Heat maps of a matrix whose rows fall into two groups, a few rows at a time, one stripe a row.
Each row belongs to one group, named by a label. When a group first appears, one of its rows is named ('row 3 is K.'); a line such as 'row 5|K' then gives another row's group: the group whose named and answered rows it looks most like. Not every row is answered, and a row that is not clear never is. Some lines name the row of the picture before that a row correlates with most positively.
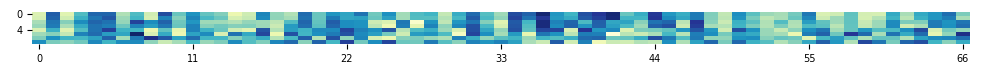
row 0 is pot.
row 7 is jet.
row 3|pot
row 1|pot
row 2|pot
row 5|jet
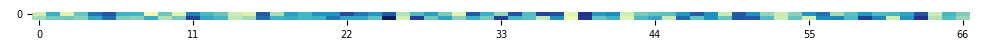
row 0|jet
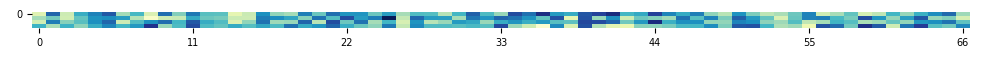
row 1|jet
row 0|pot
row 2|pot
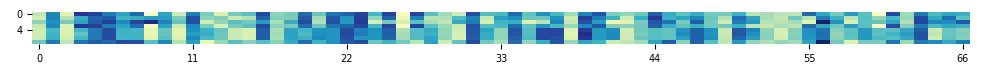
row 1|pot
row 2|pot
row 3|pot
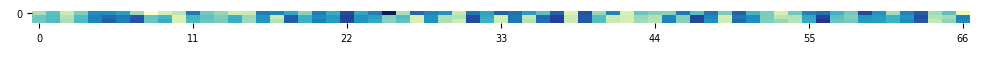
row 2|jet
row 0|jet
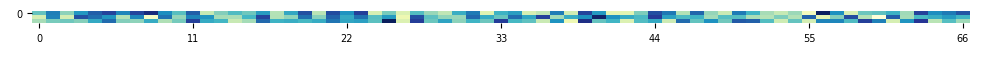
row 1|pot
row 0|pot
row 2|jet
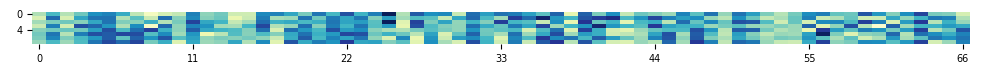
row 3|pot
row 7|jet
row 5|pot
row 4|jet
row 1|pot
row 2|jet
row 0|jet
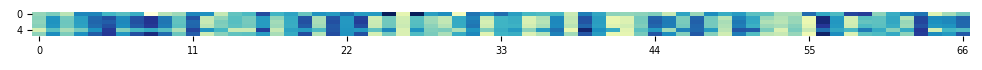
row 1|pot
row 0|jet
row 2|pot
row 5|pot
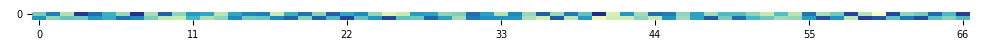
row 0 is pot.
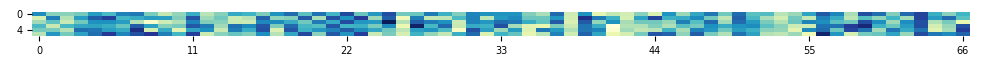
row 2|jet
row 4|jet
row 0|jet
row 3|jet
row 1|pot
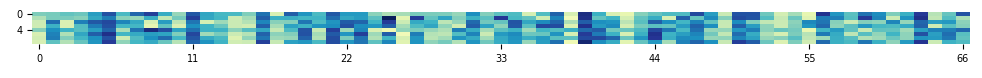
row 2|pot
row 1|jet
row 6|pot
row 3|jet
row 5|pot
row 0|jet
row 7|jet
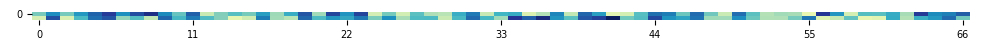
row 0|pot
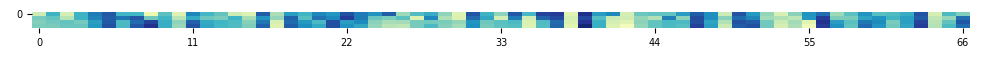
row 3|jet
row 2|jet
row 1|jet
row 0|jet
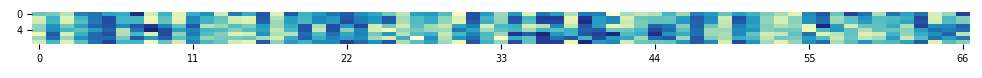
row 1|jet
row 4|pot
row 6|pot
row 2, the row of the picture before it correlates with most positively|0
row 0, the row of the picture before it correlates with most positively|1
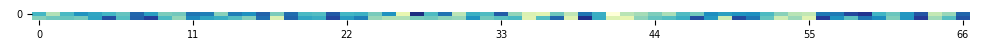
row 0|jet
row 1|jet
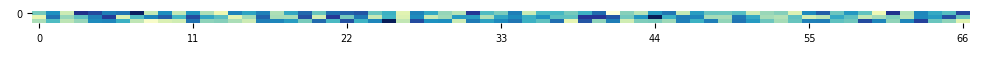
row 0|pot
